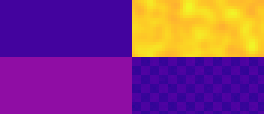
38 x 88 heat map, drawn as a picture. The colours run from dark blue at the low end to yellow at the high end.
It is made of 2 by 2 panels. Panel 1,1: very low, flat. Panel 1,2: very high, blotchy, faint in contrast. Panel 2,1: low, flat. Panel 2,2: very low, checkered, faint in contrast.
